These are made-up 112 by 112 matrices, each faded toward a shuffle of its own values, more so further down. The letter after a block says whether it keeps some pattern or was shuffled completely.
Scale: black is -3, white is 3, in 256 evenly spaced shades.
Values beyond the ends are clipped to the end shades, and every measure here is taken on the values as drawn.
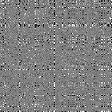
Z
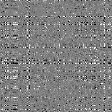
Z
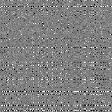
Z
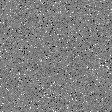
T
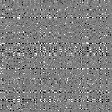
Z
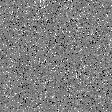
T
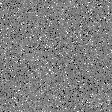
T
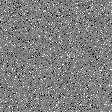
T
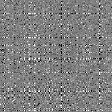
Z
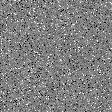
T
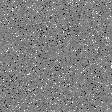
T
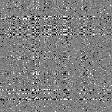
Z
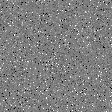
T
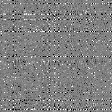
Z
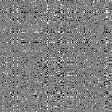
Z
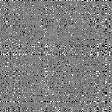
Z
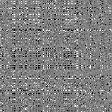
Z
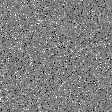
T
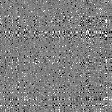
Z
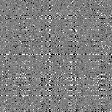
Z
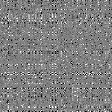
Z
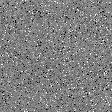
T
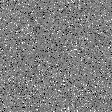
T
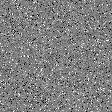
T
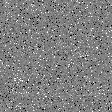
T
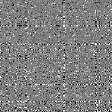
Z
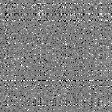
Z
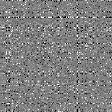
Z
